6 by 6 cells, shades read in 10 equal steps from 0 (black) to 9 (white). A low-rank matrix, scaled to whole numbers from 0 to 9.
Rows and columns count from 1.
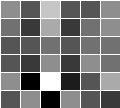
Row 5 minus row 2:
1 -2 3 -1 -1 1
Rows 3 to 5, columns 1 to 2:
3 3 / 3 2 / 5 0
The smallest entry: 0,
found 2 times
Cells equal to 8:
0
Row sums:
26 23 21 21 24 18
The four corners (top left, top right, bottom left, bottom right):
5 5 3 2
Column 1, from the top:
5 4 3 3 5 3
